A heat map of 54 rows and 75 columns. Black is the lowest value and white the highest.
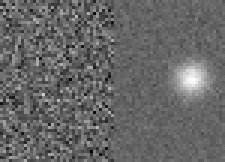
Bumps: one, in the middle right. Mirror symmetry: none. Ninth with the highest average: middle right. Average level on the scale: 40%. Stripes: none. Seam: vertical, 50% of the way across, the right part calmer.
